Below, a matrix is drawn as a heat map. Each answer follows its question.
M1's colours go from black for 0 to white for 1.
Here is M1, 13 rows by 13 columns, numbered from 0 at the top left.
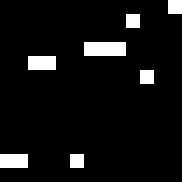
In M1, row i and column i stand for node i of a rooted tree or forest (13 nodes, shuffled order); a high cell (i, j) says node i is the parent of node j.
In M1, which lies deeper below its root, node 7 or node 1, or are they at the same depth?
node 7
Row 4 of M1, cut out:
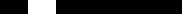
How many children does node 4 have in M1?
2
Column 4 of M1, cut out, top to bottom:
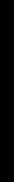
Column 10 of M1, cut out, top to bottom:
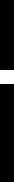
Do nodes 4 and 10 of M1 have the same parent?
no
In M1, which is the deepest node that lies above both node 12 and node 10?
11
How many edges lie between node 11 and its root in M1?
0
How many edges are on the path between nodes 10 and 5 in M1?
1
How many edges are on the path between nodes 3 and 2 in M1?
2
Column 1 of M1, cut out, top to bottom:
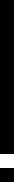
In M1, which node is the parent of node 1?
11
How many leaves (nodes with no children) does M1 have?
7
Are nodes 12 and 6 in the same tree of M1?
no
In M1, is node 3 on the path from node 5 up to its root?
no
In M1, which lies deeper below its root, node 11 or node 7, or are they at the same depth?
node 7
